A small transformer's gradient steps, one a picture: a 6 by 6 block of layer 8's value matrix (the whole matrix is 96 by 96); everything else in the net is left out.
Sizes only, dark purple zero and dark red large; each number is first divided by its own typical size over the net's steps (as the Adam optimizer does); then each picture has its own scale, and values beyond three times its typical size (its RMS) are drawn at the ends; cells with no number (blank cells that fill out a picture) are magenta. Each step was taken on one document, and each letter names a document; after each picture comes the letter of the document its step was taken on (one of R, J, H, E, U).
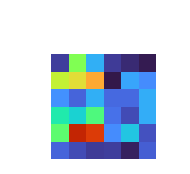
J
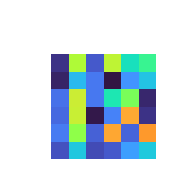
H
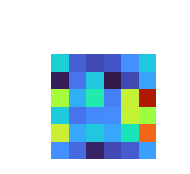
H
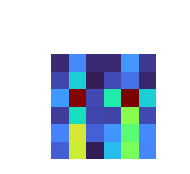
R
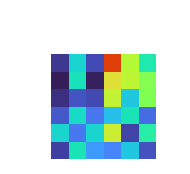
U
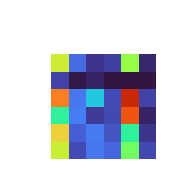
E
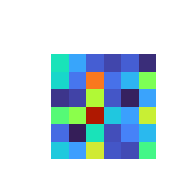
J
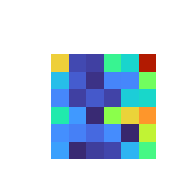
H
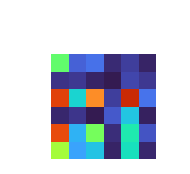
E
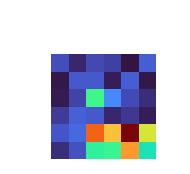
J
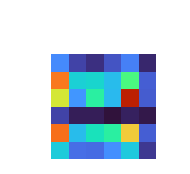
E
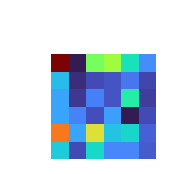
E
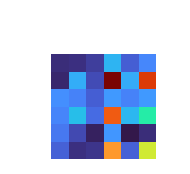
U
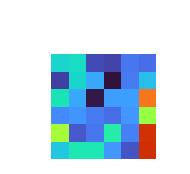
H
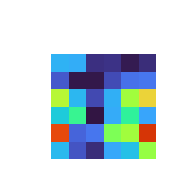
H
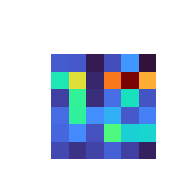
U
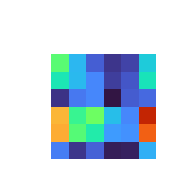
H
